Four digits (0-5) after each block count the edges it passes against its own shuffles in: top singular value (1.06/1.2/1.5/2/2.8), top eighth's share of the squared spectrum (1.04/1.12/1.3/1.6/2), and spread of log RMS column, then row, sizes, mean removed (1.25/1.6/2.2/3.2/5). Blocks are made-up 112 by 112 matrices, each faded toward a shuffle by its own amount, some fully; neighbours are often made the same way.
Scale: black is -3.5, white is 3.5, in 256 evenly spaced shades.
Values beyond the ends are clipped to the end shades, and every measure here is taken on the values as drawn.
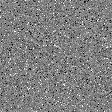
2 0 0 0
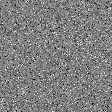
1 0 0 0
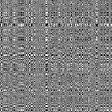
5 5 4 4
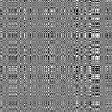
5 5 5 4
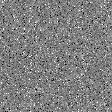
3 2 1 0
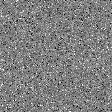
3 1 0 0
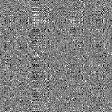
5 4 3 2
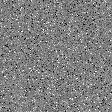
0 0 0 0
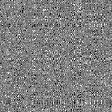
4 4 3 2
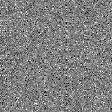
4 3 2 1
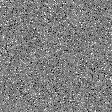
1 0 0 0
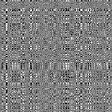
5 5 4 4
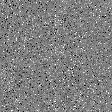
2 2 1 0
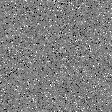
0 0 0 0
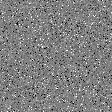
0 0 0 0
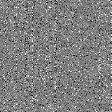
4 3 2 1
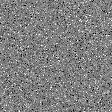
0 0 0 0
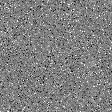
0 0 0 0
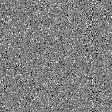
2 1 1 0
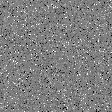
2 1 0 0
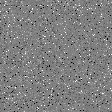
3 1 0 0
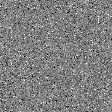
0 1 2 0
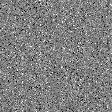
0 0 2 0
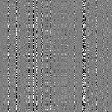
5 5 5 2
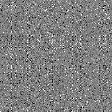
4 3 3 2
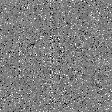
3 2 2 0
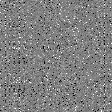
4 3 2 1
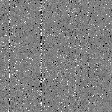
4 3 2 0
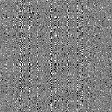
5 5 4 2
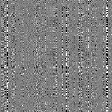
5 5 4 2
